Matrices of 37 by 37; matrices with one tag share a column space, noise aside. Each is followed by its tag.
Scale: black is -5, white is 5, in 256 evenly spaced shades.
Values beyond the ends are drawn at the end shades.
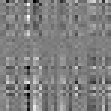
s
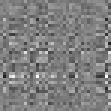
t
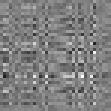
t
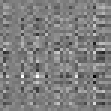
t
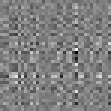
t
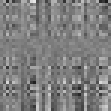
s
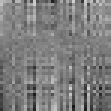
s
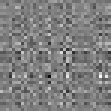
t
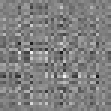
t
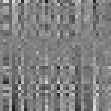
s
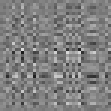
t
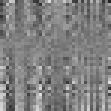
s
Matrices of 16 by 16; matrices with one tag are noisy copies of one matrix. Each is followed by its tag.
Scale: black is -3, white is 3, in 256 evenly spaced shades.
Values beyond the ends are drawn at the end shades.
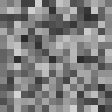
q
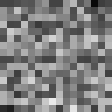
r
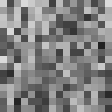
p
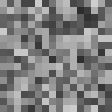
q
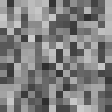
p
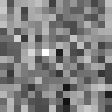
p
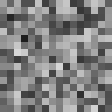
q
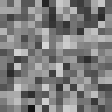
q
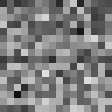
r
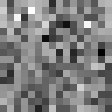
p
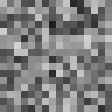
q
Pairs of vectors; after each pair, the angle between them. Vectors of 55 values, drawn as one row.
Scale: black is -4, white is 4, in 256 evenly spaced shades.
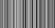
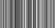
nearly opposite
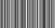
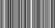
orthogonal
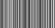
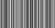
orthogonal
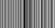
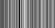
partly opposed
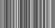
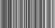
partly aligned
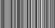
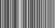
partly opposed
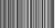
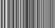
orthogonal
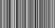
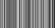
orthogonal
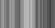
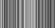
partly aligned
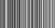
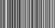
nearly parallel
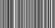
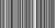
orthogonal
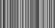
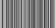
partly opposed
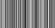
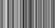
orthogonal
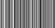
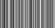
nearly opposite
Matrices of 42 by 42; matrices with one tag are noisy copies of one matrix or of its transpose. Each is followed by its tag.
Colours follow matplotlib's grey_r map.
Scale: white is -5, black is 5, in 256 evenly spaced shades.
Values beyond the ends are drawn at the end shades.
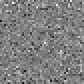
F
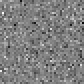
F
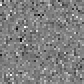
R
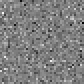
F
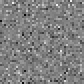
F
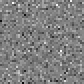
F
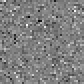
R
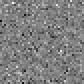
F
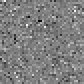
R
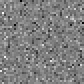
F
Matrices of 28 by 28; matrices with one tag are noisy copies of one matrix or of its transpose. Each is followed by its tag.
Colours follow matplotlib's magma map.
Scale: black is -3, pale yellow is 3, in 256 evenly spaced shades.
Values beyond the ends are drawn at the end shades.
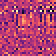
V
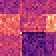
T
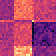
T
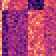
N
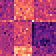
T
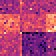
T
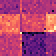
T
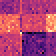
T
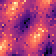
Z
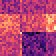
T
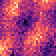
Z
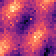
Z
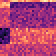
N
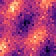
Z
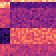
N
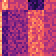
N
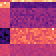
N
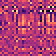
V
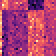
N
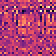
V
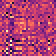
V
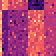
N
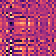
V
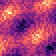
Z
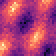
Z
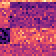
N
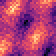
Z
